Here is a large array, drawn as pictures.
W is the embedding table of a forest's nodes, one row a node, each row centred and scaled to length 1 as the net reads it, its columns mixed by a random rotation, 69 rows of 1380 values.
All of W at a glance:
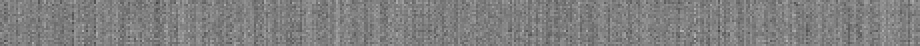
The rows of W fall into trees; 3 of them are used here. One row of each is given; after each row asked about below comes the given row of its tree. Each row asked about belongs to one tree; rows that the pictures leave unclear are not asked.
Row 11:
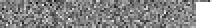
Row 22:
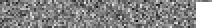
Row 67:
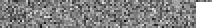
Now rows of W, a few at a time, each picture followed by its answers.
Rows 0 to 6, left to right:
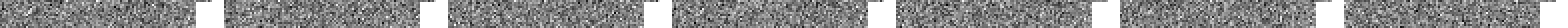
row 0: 11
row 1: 22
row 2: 11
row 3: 11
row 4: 11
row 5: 11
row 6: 67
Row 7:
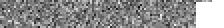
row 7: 11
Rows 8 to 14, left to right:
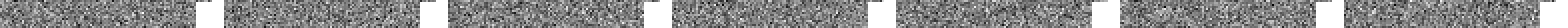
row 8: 67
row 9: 67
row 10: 22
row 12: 11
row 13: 67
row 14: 11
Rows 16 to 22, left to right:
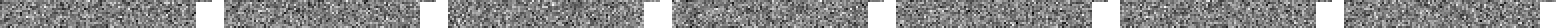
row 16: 22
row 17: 67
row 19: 67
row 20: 67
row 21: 22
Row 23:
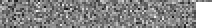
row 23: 67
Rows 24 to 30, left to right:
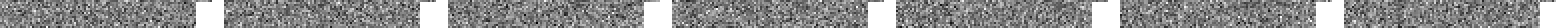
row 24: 67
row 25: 22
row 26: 11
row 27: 67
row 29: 11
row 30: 11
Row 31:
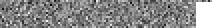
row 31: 11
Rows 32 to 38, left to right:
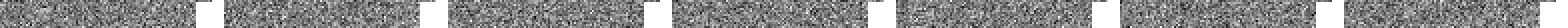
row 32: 67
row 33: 11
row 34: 67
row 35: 22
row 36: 22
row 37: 22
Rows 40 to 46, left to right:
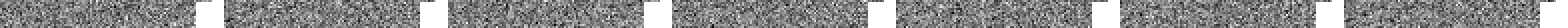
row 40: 11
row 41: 22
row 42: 11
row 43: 67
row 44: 22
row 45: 22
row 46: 22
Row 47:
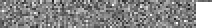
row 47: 22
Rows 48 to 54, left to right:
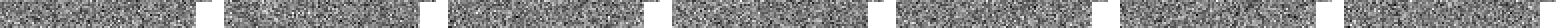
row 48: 11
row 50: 11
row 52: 11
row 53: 11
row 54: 11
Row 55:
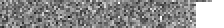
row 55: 11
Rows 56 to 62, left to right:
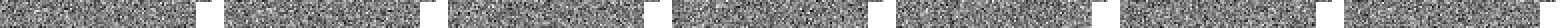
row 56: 67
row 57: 67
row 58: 22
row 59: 22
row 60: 11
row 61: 67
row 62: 67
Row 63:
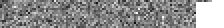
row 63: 22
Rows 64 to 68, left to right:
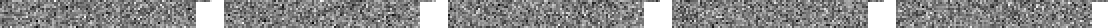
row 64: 22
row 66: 11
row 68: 22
